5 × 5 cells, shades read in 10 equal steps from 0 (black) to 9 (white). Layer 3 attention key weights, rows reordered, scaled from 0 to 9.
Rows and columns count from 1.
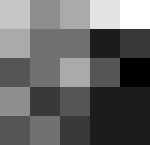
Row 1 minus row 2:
1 1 2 7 7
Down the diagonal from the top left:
7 4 6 1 1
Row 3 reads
3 4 6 3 0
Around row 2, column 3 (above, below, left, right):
6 6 4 1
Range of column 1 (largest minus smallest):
4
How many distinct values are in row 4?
4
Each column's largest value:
7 5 6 8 9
